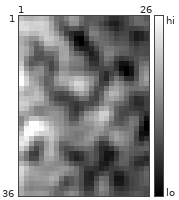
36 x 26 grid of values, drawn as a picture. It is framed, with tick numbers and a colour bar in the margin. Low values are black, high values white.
Stripes: none. Ninth with the highest average: middle left. Lone odd cells: none. Grain: blotchy. Slope: up to the left.
